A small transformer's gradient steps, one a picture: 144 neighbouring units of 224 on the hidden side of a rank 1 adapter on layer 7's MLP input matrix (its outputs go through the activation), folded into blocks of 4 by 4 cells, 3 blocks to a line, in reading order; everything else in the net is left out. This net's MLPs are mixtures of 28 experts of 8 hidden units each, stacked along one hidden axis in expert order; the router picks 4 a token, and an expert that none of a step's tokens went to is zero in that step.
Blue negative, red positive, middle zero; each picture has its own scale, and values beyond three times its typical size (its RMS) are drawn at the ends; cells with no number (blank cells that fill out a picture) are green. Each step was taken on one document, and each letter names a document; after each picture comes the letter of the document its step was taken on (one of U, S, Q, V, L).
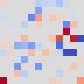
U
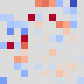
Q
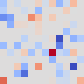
U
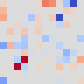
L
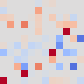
U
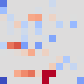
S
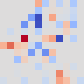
Q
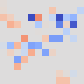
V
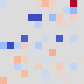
Q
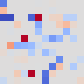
S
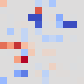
Q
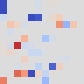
S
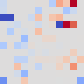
L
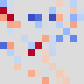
V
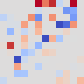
Q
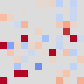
U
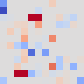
S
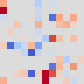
S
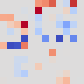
Q
